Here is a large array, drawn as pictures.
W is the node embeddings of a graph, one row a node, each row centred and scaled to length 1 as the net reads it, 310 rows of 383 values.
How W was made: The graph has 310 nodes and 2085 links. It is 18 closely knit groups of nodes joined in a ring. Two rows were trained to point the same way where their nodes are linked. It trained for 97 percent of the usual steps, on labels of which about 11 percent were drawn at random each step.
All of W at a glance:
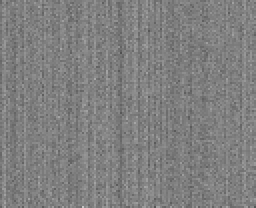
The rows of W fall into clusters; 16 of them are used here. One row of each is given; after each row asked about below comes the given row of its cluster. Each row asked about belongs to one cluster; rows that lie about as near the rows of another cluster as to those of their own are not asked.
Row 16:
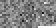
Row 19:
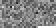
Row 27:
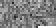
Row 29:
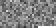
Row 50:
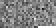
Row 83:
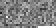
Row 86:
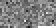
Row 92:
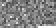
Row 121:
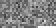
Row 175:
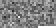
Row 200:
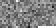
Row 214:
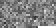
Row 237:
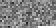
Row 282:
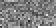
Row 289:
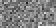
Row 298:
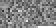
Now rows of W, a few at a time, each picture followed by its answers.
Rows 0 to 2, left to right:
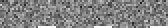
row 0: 214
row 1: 298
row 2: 282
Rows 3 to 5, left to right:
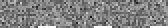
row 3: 50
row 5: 50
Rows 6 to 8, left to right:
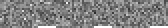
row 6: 16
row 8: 83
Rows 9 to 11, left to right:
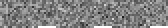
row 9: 27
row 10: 19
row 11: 50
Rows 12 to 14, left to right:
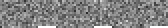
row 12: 282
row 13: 175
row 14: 86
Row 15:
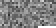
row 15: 27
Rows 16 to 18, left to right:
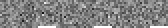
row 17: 83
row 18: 27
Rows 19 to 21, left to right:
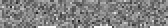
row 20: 175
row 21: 282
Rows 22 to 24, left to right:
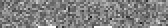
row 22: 214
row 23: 175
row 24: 86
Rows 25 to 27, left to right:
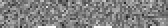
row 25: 92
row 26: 19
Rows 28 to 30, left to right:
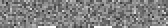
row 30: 298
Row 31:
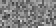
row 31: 175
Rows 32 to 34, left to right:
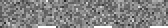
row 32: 86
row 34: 83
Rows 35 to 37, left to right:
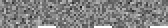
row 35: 92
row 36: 289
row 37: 214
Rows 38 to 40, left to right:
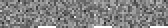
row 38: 50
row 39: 86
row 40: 175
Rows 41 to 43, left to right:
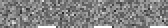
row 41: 92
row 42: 289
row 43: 121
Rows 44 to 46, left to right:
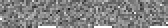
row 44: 289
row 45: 289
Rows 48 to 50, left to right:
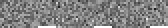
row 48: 214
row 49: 83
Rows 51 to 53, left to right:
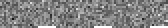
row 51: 83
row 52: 27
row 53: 289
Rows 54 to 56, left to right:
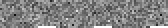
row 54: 19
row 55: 237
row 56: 50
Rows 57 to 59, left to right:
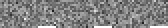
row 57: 298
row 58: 282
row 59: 92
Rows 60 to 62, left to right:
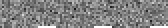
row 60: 19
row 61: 27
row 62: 200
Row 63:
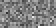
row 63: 282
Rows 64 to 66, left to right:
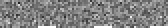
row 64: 237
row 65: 50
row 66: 83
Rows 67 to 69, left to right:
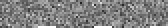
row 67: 86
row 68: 200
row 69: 237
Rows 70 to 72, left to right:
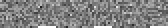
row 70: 200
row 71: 237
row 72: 27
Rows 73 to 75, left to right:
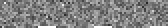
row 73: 214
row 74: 86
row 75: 19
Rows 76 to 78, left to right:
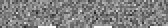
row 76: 121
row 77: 92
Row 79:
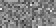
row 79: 282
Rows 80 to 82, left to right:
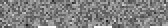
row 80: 214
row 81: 16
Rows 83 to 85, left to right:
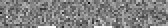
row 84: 282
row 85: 16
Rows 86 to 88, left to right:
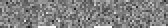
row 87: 19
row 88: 289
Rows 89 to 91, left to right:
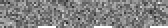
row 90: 19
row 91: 16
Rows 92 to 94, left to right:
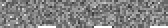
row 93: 200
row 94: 289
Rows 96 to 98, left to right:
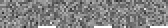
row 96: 237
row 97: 214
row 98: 50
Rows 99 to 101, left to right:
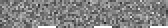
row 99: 214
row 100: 175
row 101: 282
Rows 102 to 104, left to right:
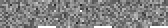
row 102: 121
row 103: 298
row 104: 214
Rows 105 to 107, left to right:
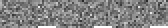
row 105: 175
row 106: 83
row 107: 19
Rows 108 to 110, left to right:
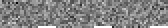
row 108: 175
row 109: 214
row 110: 92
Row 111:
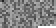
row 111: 16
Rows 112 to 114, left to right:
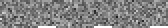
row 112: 83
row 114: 83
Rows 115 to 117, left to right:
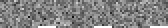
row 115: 16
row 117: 214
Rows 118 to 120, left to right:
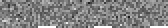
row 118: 237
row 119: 29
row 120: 200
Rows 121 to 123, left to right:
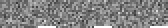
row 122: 214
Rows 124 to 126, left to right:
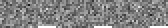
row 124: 92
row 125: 29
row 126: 83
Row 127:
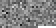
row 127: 121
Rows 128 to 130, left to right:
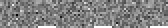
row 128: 175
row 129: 289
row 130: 27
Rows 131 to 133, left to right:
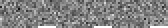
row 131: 289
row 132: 29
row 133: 282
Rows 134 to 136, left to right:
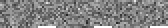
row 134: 16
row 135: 121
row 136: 175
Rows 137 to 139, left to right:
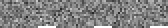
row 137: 27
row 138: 200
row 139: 27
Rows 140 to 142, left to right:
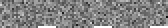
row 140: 175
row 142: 282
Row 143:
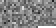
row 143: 175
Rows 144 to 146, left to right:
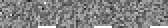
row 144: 237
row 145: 92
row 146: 214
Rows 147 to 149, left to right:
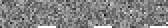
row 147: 19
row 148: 16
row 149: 298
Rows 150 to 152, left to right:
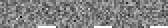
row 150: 92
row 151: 237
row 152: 27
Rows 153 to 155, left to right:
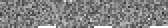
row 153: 50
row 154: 29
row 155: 298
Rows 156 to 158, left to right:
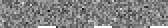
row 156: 19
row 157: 92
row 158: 50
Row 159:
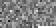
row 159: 29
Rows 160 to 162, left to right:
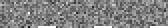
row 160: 298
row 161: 282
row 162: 175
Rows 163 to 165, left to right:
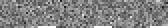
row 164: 298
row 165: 237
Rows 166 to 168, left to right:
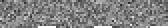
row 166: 29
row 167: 200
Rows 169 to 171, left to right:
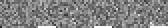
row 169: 121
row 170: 237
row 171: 92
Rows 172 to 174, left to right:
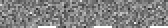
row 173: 298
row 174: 83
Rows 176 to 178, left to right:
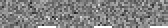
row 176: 83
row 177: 83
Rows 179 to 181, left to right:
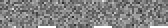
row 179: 282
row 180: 121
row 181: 92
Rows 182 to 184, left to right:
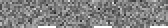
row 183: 121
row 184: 289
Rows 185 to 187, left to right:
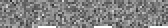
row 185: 86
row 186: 289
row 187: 19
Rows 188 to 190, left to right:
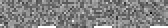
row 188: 298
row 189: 27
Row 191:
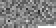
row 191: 92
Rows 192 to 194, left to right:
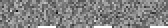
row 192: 298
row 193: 92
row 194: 121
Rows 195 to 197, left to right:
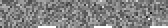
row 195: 19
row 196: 237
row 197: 298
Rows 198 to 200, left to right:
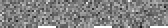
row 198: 289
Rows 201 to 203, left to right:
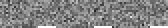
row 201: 121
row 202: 29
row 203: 282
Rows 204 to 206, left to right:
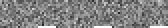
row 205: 92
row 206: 121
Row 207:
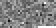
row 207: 86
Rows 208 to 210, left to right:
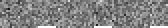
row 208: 121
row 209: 237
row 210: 289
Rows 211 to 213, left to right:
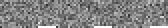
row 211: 282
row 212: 19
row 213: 214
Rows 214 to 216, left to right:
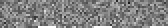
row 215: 83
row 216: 298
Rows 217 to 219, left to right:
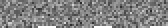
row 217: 29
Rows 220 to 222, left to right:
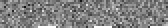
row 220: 16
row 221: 282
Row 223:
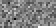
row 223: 19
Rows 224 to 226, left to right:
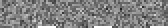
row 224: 92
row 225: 282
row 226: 27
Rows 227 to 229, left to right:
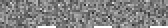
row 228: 214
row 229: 282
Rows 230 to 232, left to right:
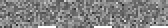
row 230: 237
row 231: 29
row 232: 86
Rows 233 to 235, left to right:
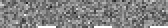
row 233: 92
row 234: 27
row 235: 16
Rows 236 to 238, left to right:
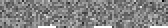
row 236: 237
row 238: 19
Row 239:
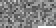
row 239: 86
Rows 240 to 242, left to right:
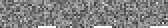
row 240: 175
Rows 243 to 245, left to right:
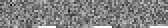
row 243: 86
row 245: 92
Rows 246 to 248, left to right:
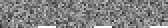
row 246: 298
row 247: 214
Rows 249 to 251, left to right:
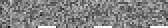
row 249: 214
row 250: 200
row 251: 27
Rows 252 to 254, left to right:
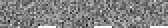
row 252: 50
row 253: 282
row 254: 29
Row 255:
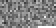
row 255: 27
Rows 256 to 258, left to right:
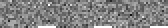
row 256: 92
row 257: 289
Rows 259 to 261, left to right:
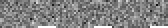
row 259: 214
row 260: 86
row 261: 29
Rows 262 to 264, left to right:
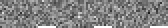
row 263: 29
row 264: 19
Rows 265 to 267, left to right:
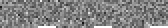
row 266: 237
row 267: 16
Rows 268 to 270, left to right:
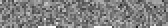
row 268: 175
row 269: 86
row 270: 237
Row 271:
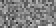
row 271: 27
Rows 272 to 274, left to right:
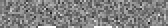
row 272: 175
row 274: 83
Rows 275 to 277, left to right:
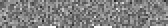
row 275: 29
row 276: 50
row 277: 50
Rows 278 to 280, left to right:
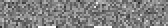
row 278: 282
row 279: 200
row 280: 200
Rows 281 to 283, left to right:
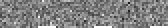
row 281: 237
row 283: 29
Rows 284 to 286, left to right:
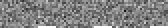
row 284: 86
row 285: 121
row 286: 27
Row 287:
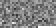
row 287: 175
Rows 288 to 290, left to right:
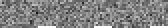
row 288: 121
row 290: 29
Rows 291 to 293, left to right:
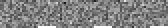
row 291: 29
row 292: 83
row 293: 27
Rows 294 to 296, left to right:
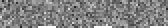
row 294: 175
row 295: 27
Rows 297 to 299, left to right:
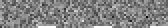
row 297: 92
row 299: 298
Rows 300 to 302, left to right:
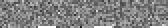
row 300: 282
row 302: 298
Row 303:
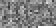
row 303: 175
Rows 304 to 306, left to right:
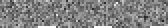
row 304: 237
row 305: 29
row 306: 214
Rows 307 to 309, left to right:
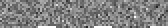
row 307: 83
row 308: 200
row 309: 29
